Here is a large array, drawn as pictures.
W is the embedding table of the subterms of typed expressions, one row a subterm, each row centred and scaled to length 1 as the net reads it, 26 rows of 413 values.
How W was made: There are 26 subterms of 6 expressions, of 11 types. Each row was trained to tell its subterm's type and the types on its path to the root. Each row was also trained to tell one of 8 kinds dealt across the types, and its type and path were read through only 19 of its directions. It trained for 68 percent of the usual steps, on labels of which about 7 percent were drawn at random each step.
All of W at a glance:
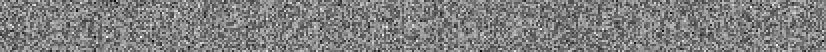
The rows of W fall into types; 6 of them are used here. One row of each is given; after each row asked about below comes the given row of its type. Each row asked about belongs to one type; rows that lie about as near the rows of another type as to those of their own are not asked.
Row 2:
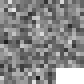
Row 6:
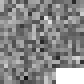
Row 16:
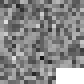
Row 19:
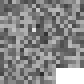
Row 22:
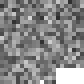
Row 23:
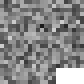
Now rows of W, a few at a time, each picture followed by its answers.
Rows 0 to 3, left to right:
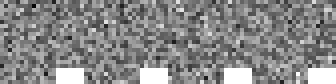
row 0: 22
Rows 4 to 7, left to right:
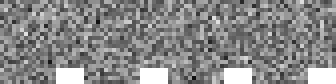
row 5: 22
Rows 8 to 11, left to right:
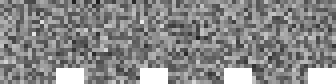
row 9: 2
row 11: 23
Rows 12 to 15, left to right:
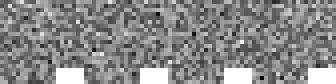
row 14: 23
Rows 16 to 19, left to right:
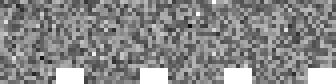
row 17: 16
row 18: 16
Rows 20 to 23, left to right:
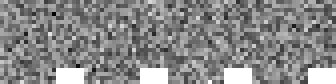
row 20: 23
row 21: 2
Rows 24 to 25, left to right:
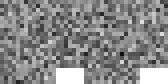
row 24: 19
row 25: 2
